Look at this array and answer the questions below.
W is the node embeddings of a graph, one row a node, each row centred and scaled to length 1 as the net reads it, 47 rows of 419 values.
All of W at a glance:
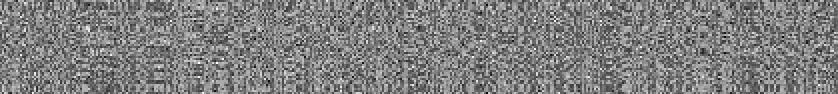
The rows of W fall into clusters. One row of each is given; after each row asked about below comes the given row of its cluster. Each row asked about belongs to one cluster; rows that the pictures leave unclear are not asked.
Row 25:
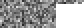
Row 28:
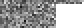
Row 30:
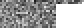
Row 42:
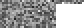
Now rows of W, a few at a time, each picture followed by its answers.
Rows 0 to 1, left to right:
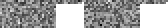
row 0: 30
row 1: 28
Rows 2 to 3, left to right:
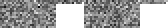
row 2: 28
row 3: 28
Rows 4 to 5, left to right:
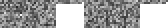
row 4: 28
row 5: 25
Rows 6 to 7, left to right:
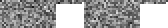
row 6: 42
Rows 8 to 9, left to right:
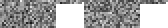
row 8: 25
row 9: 28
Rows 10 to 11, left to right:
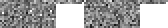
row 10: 25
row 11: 28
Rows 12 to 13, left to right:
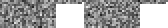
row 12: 25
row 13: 42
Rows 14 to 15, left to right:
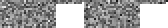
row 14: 42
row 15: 42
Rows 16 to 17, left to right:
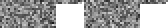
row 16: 30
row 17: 25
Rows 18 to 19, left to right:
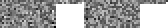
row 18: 30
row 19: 42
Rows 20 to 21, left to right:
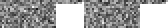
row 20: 30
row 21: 30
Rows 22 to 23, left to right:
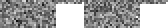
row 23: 28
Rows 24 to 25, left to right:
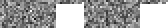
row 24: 25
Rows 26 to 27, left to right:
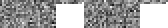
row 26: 30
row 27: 25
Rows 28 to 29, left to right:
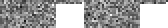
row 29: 42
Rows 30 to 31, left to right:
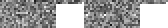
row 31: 28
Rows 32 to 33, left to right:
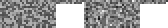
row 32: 42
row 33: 42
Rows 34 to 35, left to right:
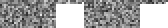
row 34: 25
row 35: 28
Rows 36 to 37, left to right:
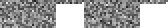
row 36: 42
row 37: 42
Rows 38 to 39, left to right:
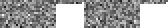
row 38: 28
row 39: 42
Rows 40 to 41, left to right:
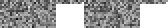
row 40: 28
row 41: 28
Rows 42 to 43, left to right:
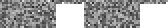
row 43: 42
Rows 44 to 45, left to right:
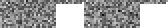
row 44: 42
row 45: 42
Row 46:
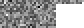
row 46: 28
